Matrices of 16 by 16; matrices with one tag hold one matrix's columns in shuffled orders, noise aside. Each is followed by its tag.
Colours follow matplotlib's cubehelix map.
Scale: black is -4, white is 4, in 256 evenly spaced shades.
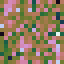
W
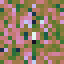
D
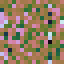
D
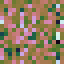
D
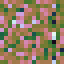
D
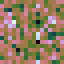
D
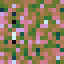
D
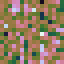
W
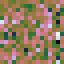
D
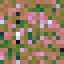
D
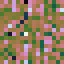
W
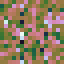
D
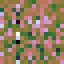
D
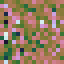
D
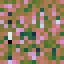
D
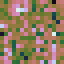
W
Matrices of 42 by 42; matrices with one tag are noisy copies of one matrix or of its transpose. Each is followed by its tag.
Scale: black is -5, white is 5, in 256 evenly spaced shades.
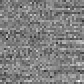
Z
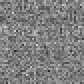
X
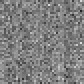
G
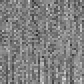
Z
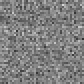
X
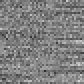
Z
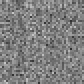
X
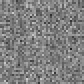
X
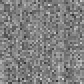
G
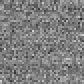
G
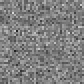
X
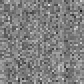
G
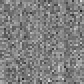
G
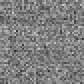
X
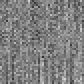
Z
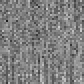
Z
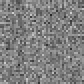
X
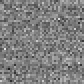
G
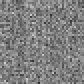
X
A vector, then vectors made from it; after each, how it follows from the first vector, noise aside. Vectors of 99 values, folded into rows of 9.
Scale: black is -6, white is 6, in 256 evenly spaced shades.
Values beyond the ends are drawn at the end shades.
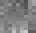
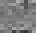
sign-scrambled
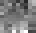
scaled up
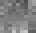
copied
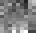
scaled up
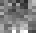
scaled up
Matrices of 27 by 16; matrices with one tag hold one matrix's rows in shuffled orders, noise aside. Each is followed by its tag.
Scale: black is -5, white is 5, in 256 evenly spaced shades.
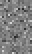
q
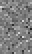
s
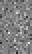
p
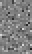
s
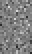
p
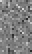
s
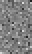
s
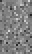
p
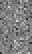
p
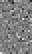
s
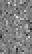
p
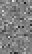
q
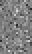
p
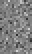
p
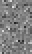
q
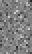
p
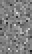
p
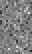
p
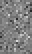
p
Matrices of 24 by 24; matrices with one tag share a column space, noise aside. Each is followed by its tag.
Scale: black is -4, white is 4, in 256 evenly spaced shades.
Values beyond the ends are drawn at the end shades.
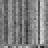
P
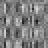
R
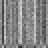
P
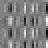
R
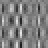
R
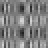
R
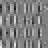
R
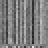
P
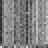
P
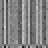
P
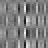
R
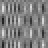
R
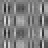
R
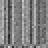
P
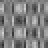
R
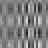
R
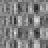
R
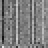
P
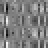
R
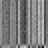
P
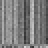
P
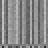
P
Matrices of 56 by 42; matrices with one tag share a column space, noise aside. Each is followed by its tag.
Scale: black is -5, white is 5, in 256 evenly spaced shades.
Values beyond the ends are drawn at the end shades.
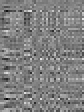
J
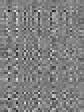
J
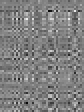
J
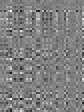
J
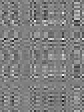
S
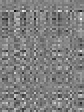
J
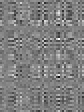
S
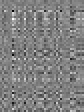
J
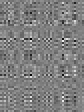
S
